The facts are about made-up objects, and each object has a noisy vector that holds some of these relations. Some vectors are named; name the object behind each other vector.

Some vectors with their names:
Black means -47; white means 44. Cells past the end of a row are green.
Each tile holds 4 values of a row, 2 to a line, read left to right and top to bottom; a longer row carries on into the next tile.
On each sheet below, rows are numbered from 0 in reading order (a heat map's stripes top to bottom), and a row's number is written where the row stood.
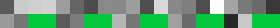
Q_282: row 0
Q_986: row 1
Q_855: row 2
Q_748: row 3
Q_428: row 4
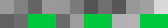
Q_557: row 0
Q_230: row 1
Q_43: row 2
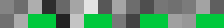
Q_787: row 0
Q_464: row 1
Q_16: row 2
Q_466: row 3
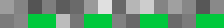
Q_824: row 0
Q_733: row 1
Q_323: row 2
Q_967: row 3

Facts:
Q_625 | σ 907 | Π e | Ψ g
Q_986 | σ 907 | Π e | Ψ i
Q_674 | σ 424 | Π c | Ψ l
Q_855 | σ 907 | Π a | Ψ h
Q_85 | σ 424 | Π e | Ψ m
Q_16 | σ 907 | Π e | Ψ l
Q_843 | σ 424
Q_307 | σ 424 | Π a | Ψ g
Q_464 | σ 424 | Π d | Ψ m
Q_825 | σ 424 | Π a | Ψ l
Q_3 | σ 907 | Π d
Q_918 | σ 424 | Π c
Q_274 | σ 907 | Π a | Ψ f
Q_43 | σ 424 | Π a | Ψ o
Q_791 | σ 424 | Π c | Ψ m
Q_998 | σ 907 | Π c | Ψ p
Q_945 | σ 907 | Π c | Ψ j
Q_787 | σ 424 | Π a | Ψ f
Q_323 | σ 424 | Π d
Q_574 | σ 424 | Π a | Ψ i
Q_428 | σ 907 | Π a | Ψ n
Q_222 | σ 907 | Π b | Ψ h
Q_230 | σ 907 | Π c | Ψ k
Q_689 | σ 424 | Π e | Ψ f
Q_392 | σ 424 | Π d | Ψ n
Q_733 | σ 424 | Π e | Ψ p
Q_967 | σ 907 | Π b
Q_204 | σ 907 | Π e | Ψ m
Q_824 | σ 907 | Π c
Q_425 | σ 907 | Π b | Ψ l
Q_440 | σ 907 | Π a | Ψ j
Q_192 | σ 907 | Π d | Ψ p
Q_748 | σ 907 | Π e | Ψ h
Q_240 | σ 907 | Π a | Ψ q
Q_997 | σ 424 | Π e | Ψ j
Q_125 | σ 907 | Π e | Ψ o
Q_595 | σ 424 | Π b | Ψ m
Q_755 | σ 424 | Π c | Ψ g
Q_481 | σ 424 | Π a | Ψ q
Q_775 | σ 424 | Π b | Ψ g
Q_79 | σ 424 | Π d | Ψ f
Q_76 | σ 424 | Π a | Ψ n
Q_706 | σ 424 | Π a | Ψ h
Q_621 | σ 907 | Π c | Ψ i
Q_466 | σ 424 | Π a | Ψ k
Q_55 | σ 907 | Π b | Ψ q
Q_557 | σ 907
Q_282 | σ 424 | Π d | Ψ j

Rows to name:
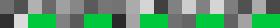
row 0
Q_85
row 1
Q_55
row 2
Q_392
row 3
Q_192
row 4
Q_689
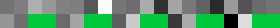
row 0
Q_843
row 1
Q_125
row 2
Q_76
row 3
Q_274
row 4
Q_204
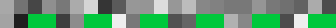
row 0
Q_625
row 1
Q_79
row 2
Q_706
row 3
Q_3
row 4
Q_918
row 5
Q_791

